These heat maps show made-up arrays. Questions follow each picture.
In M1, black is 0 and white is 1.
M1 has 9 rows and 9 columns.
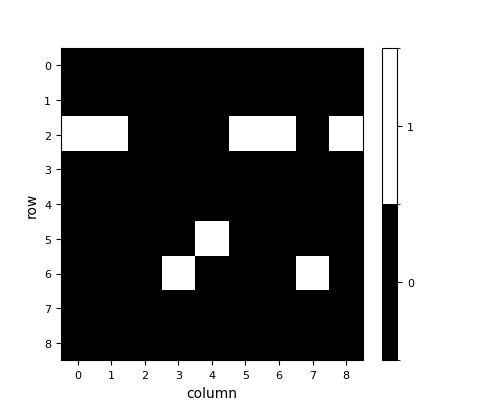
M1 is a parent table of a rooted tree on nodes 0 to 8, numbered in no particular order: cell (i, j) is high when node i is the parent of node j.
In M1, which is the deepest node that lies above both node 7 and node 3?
6
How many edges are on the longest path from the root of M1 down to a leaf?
2
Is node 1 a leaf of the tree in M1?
yes
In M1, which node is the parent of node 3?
6
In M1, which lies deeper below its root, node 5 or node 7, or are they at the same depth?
node 7
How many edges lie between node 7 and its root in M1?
2
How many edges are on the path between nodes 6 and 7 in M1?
1
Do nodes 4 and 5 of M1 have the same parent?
no
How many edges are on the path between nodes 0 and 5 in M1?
2
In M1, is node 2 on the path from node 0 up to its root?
yes
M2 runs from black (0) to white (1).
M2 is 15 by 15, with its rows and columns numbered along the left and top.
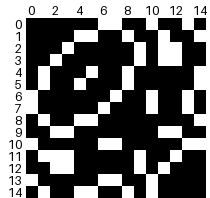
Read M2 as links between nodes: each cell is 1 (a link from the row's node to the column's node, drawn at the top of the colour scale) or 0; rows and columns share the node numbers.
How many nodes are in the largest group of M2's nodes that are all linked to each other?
5
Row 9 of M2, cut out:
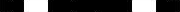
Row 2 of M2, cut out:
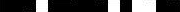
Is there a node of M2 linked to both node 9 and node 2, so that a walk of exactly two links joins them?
yes
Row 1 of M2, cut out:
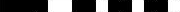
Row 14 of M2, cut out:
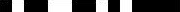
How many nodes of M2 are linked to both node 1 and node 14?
3
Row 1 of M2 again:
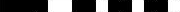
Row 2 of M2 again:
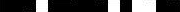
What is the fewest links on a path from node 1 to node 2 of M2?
2
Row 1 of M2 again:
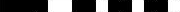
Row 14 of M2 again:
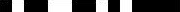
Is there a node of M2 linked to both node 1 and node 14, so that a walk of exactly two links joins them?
yes
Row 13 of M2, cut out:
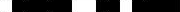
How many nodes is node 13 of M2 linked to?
4
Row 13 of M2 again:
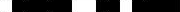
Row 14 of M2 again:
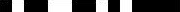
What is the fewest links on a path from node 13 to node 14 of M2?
2
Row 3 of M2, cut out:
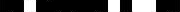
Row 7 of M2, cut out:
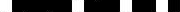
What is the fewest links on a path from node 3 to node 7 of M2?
5
